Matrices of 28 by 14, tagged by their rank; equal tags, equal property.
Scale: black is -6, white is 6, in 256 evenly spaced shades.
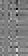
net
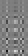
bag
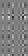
bag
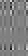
bag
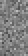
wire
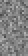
wire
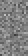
wire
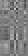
net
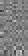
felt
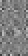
felt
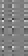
bag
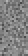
wire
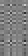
bag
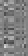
net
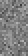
wire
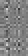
net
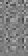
felt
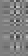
bag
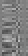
net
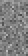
wire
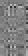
felt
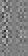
net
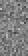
wire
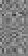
felt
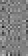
felt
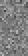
wire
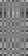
bag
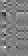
net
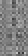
felt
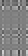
bag
